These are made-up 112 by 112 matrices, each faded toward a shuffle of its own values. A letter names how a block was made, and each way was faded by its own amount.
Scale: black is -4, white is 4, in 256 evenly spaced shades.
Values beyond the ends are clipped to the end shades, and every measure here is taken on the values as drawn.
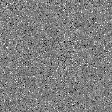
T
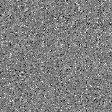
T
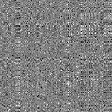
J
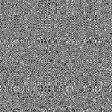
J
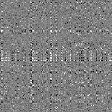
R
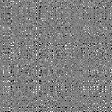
R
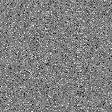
T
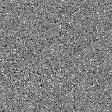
T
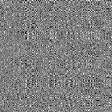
J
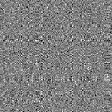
J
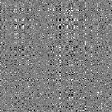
R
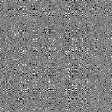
R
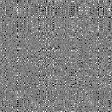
R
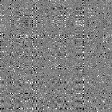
R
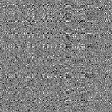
J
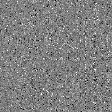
T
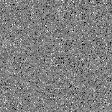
T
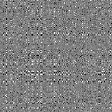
R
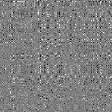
R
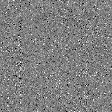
T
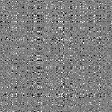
R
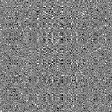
J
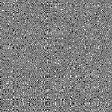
J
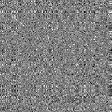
J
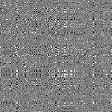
R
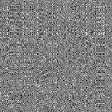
J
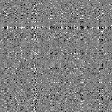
R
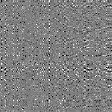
R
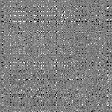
R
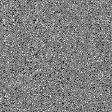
T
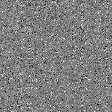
T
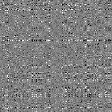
R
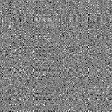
J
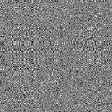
J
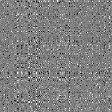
R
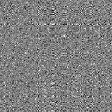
J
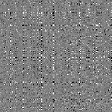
R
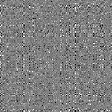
R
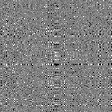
R
